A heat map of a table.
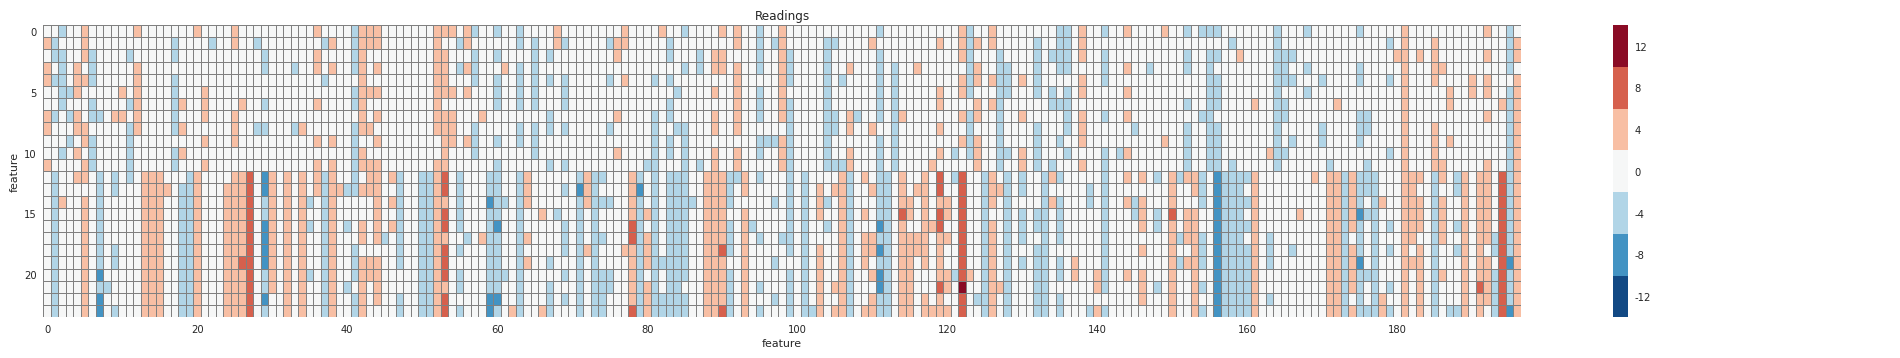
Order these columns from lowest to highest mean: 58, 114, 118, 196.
58, 118, 114, 196
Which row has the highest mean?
15
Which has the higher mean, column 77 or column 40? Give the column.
77
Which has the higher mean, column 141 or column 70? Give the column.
70
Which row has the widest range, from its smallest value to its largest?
21
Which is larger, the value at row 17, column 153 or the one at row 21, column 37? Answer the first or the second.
the first
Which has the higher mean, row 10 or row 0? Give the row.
0
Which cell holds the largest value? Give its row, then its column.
21, 122
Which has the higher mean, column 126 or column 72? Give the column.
126
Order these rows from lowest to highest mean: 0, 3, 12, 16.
3, 16, 12, 0
